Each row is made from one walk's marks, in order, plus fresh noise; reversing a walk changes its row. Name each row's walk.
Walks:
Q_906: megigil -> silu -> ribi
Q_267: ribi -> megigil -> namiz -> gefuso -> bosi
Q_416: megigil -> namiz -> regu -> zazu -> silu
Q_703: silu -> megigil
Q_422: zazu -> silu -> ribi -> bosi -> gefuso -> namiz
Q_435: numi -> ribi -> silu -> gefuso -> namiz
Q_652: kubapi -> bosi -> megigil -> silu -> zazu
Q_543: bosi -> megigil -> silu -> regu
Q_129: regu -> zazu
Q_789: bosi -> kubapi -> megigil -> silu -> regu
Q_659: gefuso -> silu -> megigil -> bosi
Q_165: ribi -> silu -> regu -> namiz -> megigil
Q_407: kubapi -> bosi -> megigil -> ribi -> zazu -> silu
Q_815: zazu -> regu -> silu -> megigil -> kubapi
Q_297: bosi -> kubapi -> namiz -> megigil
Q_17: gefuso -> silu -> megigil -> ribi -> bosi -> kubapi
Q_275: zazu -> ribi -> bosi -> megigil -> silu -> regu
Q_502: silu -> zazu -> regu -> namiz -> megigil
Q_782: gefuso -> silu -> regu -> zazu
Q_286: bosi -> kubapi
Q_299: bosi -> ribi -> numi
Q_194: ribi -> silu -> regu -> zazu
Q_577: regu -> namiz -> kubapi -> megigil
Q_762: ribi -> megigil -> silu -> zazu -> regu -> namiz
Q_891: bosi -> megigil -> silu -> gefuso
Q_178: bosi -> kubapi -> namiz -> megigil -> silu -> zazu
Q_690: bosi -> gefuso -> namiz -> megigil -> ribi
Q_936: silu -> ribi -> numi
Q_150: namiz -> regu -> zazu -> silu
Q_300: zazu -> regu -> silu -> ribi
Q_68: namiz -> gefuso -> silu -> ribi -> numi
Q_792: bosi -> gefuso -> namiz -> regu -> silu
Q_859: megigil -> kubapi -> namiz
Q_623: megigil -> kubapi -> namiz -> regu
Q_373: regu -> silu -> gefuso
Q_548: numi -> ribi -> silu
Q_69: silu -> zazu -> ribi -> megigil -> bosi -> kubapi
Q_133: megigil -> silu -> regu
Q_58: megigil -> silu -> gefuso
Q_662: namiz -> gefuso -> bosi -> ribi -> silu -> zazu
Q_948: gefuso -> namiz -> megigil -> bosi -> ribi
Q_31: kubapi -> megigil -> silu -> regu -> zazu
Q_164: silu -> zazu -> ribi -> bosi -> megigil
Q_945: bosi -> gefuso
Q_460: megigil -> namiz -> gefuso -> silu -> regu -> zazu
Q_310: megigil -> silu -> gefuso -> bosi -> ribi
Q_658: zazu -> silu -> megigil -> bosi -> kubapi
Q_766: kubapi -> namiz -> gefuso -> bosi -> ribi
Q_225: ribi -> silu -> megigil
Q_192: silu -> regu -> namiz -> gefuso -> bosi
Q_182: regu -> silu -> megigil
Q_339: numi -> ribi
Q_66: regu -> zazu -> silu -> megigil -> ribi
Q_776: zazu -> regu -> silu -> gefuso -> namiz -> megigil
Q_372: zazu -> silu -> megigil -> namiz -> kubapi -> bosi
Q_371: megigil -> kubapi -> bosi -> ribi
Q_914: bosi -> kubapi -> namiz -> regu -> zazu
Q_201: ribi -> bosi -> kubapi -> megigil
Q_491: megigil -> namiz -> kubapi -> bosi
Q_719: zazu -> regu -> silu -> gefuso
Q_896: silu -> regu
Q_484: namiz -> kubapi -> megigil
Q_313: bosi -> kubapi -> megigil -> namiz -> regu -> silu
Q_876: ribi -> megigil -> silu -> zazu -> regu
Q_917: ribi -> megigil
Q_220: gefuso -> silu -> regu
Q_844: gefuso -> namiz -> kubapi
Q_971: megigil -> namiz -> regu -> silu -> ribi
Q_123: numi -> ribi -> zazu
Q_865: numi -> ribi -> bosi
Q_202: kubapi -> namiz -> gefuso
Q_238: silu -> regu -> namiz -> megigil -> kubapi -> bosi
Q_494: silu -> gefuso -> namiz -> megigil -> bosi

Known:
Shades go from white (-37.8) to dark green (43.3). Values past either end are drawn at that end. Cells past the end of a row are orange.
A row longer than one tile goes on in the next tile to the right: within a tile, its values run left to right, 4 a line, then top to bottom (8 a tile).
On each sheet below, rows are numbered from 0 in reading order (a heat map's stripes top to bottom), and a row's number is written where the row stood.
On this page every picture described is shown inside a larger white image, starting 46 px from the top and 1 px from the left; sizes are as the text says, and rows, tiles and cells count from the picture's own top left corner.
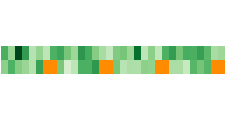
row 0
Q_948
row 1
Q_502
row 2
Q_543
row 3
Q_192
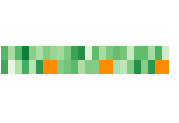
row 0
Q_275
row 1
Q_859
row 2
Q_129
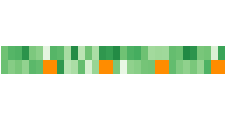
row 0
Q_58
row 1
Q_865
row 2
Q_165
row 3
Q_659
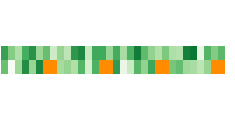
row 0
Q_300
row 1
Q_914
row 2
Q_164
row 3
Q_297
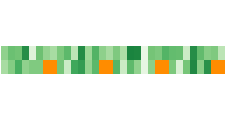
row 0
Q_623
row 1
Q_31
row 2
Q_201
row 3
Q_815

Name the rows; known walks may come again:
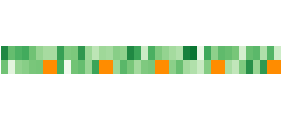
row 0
Q_165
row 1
Q_876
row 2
Q_484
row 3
Q_297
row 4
Q_129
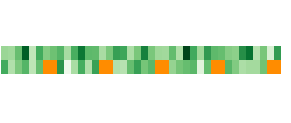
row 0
Q_652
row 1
Q_69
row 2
Q_373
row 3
Q_766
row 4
Q_891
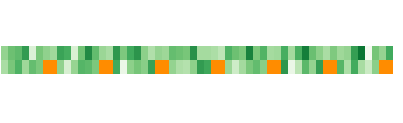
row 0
Q_623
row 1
Q_896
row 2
Q_762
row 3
Q_416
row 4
Q_238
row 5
Q_164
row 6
Q_371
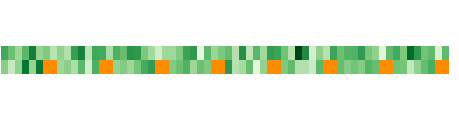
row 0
Q_719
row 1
Q_914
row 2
Q_460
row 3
Q_859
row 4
Q_865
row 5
Q_690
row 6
Q_58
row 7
Q_494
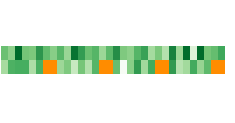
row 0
Q_202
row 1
Q_792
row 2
Q_194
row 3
Q_435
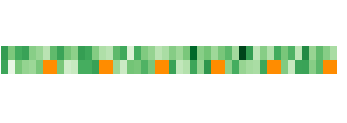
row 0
Q_225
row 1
Q_502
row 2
Q_182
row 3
Q_658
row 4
Q_948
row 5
Q_31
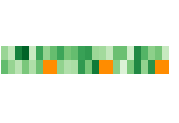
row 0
Q_178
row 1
Q_776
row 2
Q_815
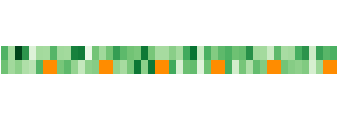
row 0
Q_267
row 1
Q_491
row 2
Q_782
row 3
Q_407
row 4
Q_906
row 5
Q_286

